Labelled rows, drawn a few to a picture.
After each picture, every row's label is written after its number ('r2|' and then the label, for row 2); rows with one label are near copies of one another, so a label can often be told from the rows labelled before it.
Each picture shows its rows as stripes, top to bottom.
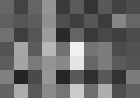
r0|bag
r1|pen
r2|bag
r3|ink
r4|ink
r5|bag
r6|ink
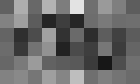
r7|ink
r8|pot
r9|bag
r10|bag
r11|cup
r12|ink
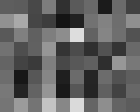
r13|pen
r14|pot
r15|ink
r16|bag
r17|pen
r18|bag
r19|bag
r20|ink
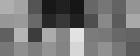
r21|pot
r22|pot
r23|ink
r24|ink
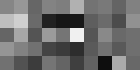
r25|ink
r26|pot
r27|ink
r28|pot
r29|pen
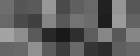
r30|pen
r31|pen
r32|pot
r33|cup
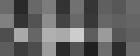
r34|bag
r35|bag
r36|ink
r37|bag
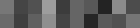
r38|pen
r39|bag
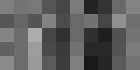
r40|cup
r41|pen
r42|cup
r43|cup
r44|cup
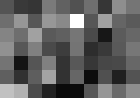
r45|pen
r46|ink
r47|cup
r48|cup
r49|bag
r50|bag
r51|pot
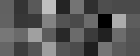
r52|bag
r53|pen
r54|cup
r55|bag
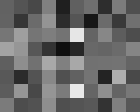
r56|pen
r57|bag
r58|ink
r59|pot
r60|ink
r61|pen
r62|ink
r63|pen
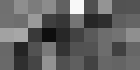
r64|ink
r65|cup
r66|pot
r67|bag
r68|bag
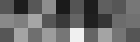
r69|bag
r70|cup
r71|ink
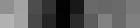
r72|pot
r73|pot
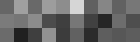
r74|ink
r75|cup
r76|bag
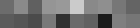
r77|ink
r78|pen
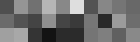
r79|ink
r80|pen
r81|pot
